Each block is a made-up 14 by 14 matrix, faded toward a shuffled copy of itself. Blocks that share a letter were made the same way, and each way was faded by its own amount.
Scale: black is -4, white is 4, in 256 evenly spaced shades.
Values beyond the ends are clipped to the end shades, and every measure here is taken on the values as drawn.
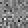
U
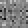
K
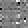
K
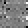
K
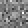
U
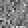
U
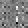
K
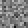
U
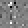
K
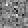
U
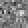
U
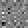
K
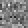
U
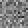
U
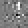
K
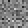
U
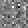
K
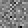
U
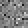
U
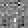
K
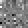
K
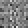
K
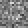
U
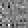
K
